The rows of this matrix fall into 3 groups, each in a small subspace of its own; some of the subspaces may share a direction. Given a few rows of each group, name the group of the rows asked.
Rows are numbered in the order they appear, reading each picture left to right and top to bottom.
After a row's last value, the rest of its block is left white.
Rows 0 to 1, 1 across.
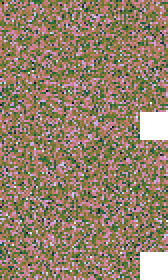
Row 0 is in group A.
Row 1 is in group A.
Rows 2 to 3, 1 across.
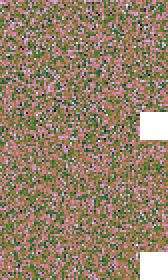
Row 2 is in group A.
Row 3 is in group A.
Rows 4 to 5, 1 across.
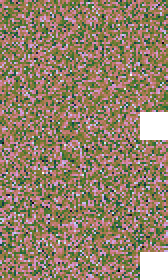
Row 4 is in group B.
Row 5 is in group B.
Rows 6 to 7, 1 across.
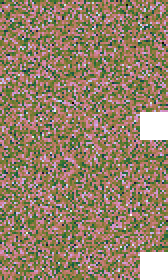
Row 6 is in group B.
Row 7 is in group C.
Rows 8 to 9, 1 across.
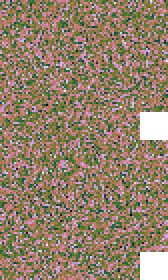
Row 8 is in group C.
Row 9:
C
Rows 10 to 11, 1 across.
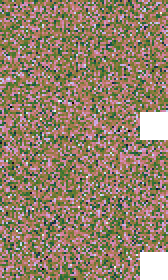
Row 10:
B
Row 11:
A
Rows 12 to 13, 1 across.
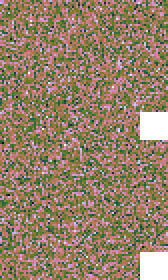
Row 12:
A
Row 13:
B
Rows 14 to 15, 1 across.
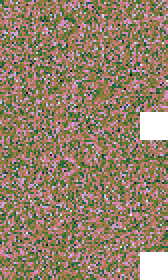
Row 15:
C
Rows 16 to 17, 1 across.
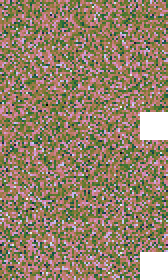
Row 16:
C
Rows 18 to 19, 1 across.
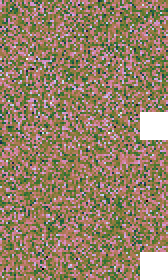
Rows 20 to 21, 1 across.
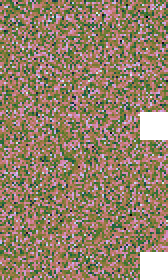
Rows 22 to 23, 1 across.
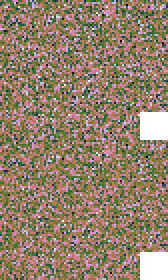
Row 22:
B
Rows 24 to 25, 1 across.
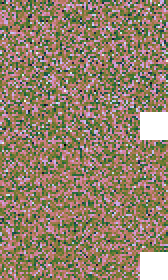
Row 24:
C
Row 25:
B
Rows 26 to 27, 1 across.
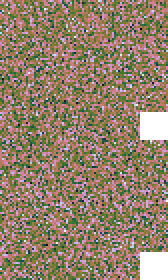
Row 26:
A
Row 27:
C
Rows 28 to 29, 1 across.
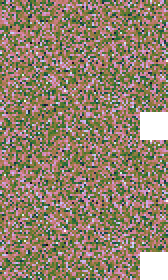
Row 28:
C
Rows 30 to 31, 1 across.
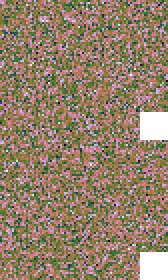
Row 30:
C
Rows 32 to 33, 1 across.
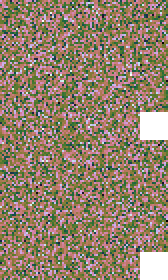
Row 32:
A
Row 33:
C
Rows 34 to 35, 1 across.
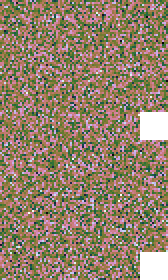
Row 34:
B
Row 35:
A
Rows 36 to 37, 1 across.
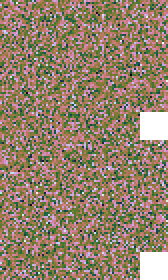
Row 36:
B
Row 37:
C
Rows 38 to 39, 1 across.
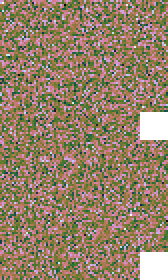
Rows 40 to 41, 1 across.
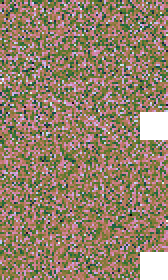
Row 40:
A
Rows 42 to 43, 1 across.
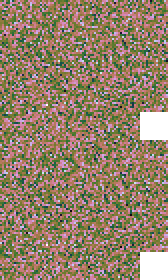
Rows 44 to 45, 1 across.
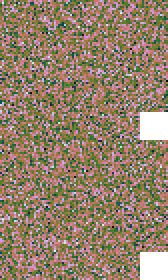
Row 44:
A
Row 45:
A
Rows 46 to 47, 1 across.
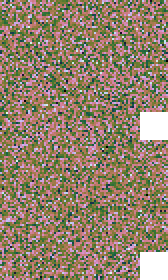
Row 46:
C
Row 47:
B
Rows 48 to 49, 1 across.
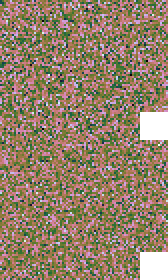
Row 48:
A
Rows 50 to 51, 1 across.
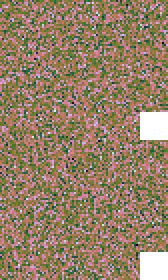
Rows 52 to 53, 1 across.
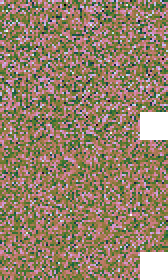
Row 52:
B
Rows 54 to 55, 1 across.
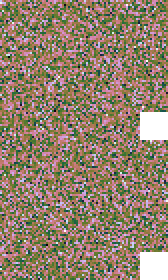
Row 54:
A
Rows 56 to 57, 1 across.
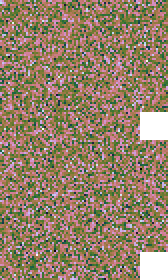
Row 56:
A
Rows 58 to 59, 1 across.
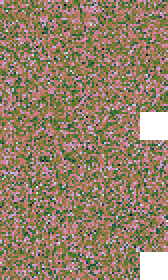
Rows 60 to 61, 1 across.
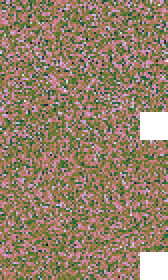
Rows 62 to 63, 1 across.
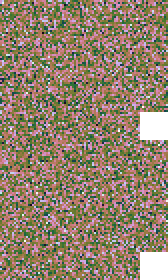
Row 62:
A
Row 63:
C
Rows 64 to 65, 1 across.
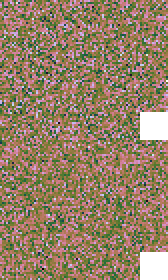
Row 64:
A
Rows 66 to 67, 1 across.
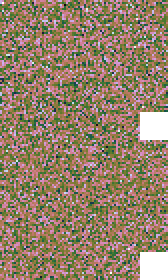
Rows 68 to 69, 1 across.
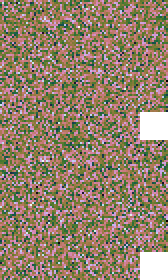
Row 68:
A
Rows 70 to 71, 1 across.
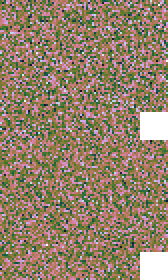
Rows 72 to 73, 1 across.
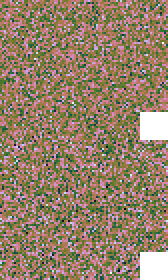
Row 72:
B
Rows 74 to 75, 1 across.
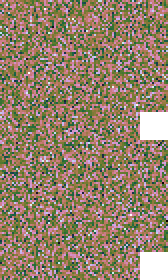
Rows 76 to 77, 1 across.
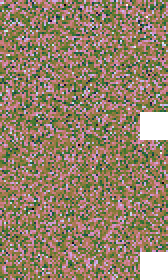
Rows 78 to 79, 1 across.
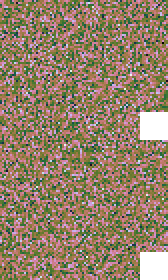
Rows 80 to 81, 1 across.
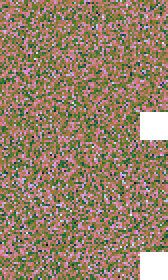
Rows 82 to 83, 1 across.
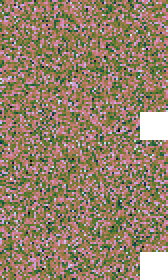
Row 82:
B
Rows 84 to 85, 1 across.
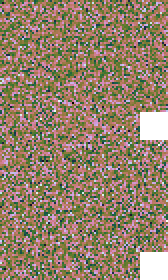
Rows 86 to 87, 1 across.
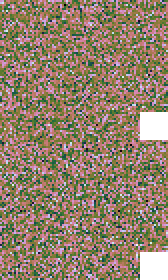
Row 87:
A
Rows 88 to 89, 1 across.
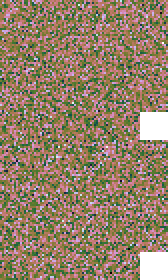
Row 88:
A
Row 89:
B
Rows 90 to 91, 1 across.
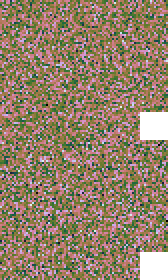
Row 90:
C
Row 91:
C
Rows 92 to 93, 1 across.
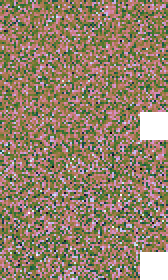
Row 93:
A
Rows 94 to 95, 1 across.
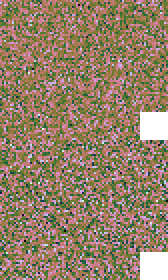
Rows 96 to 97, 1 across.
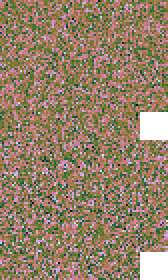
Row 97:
A
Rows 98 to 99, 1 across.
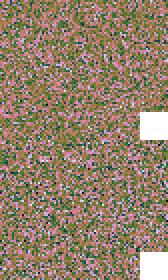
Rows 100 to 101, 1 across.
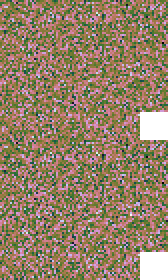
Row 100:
B
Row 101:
B
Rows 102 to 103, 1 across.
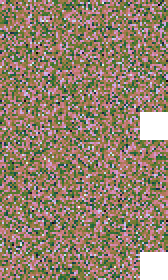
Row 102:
C
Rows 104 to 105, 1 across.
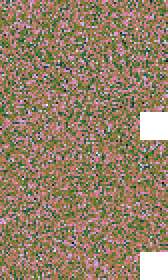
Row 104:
C
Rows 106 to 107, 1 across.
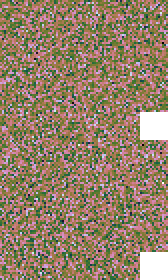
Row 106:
B
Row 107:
A
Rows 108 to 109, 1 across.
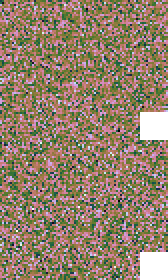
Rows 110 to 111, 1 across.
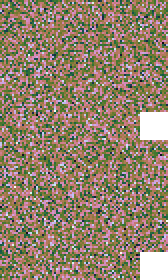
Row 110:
A
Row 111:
A
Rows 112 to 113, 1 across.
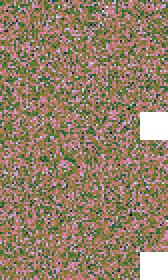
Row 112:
B
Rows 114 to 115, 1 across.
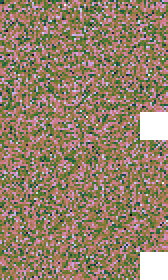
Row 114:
B
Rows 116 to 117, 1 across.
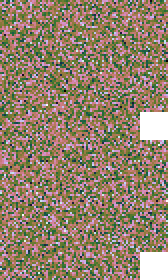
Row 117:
C
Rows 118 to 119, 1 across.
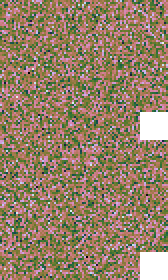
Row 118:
A
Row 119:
B
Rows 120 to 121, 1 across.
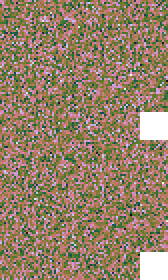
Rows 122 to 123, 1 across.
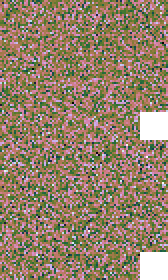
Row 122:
A
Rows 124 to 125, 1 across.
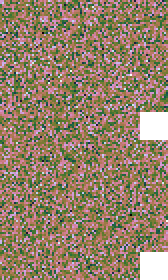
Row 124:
B
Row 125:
C
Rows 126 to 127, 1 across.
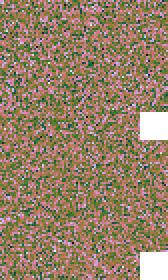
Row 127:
B
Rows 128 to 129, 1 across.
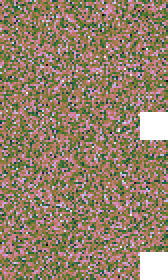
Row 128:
B
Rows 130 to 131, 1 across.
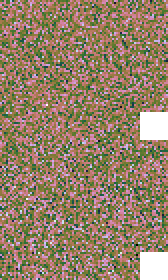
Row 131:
A
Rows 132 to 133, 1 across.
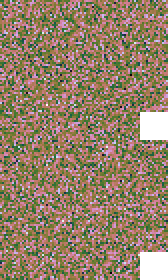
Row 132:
C
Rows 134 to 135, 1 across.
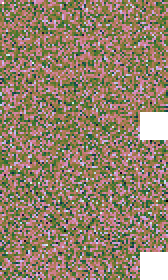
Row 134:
A
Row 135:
C
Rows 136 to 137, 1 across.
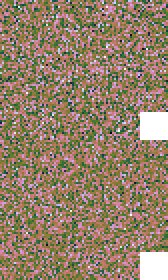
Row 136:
B
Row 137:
C
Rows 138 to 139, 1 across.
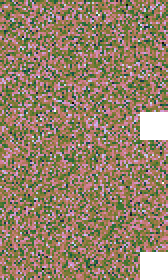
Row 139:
A
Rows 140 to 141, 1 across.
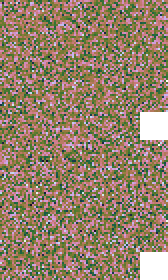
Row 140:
A
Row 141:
C
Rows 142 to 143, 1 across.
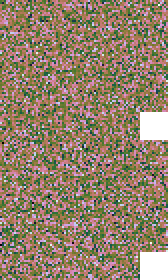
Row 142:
C
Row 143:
A
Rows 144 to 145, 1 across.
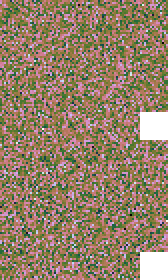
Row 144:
A
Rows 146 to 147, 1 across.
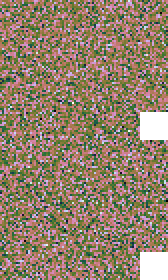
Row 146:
B
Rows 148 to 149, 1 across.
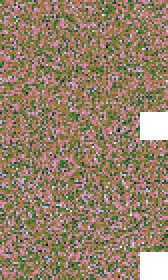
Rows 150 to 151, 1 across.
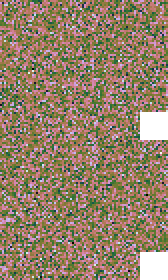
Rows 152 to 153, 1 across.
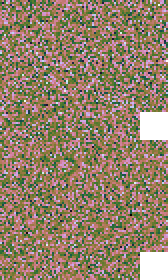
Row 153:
C
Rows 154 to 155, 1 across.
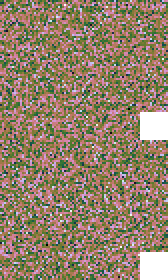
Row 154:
B
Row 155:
C
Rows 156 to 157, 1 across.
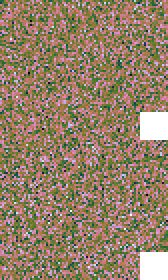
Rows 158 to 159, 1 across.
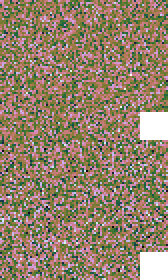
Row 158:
C
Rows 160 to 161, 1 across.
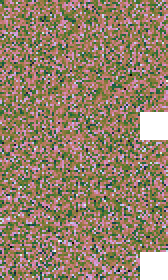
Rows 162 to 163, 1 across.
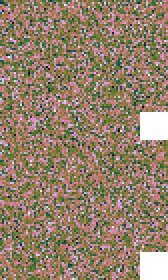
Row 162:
A
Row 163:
A
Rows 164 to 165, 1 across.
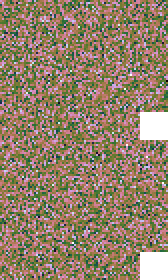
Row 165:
B
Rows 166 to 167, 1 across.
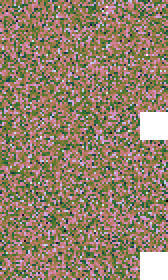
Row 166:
B
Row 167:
C
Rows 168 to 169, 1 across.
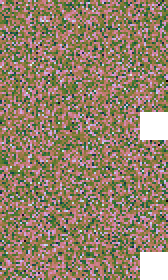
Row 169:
C
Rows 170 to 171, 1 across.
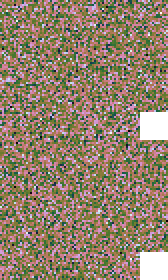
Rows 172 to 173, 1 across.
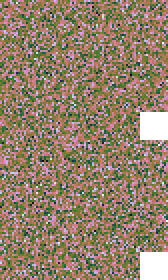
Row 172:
A
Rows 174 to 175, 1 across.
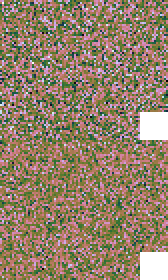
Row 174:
A
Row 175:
A
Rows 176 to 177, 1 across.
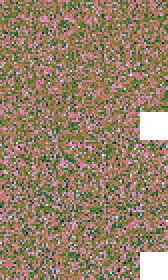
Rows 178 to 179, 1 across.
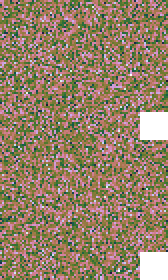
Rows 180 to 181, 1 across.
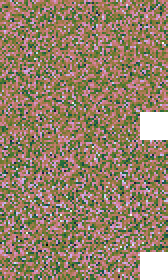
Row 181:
C
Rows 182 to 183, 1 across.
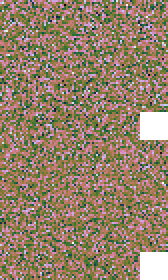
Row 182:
B
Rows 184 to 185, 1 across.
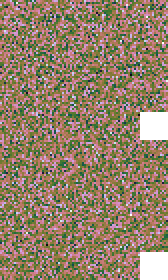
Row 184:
B
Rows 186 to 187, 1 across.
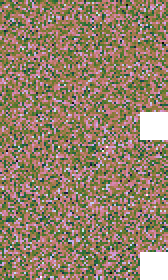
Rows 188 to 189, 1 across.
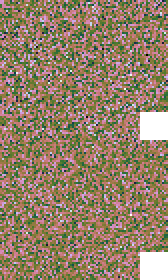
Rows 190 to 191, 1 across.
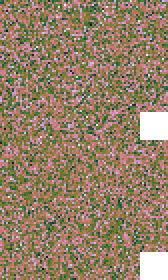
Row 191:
A
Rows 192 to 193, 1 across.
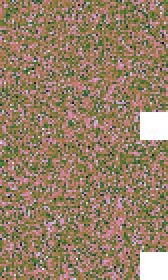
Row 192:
A
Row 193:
A
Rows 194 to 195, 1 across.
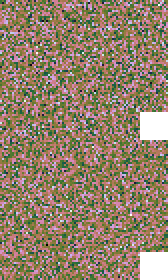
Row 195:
C
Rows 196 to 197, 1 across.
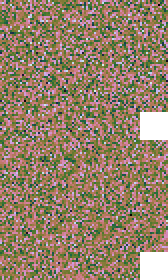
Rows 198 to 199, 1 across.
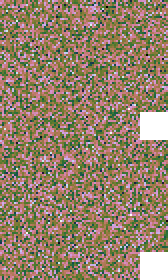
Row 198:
B
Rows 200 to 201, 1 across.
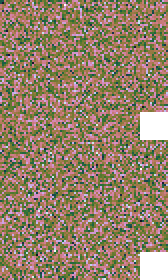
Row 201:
A
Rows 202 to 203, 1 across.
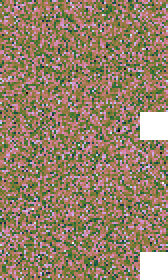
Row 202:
B
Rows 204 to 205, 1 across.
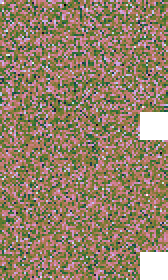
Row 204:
B
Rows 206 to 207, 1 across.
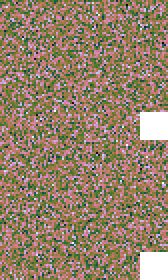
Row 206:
A
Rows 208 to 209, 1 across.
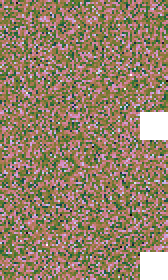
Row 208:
A
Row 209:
C
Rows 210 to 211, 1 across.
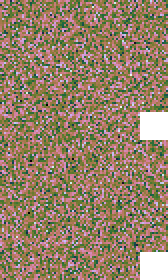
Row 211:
A
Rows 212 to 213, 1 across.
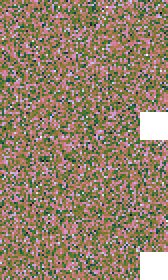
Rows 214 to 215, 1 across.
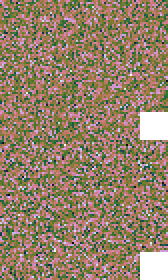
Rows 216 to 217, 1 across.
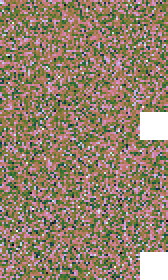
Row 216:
A
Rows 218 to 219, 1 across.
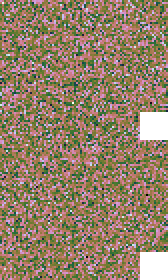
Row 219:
B
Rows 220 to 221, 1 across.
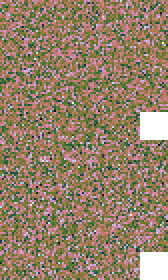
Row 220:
B
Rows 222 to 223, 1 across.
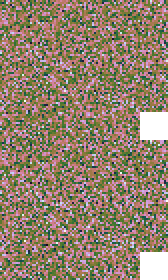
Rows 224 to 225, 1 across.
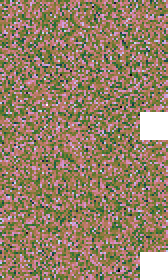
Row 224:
C
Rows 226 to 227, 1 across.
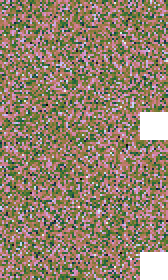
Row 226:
C
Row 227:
A
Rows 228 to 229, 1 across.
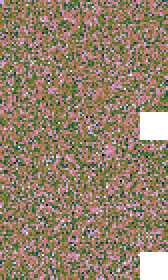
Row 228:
B
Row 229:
B
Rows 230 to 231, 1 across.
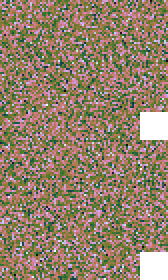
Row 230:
C
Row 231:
A
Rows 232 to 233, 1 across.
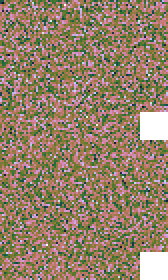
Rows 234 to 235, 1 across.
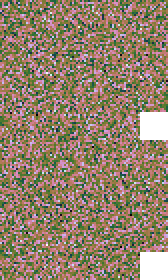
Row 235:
C
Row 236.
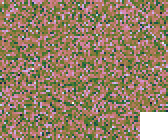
